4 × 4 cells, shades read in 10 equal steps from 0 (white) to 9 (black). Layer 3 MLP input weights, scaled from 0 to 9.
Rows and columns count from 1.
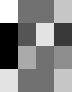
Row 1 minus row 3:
-9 2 0 -2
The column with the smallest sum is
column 4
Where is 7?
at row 2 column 4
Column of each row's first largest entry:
2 1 1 2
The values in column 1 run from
0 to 9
